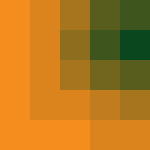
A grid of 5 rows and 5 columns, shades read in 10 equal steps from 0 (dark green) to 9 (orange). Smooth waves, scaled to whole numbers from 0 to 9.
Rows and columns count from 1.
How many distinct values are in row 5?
2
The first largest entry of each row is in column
1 1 1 1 1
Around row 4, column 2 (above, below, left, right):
8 9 9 8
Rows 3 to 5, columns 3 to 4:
6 4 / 8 7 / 9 8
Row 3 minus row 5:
0 -1 -3 -4 -5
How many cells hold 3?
2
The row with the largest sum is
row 5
